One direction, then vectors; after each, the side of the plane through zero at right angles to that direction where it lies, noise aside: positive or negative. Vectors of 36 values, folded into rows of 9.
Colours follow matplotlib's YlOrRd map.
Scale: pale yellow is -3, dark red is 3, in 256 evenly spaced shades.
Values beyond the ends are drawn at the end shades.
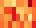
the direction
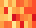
positive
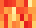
negative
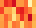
negative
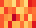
positive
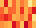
negative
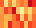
positive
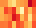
positive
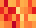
positive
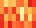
positive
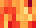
positive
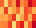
positive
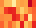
positive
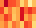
negative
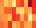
positive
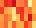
negative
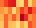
negative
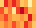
negative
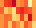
negative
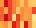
negative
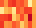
negative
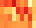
negative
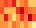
negative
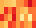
positive
